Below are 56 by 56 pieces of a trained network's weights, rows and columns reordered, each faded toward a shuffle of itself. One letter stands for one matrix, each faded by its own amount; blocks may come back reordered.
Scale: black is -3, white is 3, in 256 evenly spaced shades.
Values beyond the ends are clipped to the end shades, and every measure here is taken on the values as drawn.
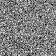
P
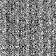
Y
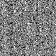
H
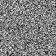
P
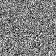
P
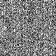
H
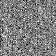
H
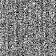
Y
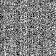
Y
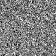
P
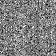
H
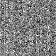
H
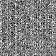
Y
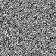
P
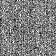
H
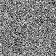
P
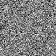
P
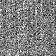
Y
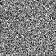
P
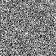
P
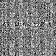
Y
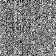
Y
